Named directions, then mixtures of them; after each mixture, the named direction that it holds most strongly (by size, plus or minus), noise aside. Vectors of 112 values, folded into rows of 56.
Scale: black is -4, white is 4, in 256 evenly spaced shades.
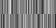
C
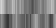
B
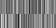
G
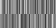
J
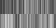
B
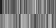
J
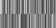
J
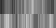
B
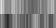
B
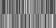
J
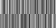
J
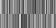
J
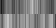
B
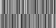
J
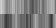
B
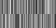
C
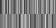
J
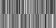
J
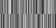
C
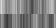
B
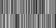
C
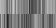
B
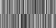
J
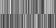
C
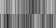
B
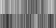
B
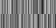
C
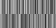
J
